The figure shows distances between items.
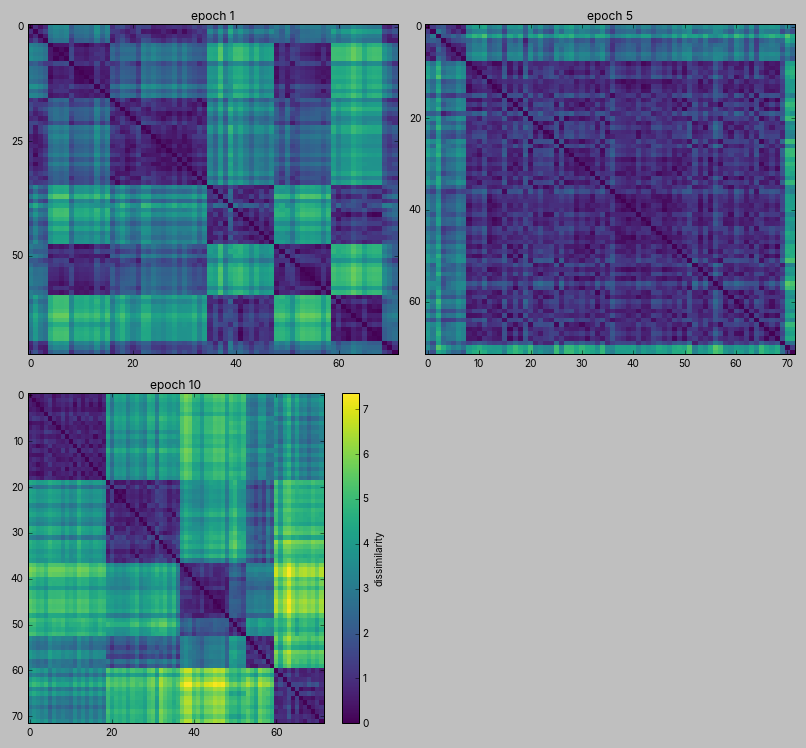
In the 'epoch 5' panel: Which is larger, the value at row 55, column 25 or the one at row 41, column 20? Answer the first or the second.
the second
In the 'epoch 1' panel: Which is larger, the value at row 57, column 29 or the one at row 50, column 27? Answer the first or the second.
the second
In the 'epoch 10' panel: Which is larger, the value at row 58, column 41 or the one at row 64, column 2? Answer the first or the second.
the second
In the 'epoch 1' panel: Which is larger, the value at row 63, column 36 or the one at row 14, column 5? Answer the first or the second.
the first
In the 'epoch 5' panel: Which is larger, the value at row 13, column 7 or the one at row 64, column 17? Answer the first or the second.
the first
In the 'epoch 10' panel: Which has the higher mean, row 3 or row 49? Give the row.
49
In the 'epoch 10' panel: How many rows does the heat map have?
72
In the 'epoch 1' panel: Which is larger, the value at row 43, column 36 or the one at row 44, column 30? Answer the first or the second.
the second
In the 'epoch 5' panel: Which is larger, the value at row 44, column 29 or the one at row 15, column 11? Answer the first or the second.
the second
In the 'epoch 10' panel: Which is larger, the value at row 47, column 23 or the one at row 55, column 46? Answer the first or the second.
the first
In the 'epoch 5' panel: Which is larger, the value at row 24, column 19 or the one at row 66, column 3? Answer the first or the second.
the second
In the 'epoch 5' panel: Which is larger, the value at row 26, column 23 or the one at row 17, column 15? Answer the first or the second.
the second
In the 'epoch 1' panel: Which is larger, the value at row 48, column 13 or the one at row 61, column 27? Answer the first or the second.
the second
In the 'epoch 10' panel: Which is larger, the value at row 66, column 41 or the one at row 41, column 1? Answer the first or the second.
the first
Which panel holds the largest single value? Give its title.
epoch 10
